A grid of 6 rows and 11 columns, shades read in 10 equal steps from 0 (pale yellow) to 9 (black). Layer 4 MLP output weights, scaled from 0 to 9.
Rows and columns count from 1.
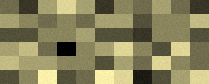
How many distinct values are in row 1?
5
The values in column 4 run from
1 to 9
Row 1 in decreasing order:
7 7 7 5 5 5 4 3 3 3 1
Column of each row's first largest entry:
2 8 8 4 6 8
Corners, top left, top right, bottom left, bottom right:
5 7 6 1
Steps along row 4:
down up up down down down up up down up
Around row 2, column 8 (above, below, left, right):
5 7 3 4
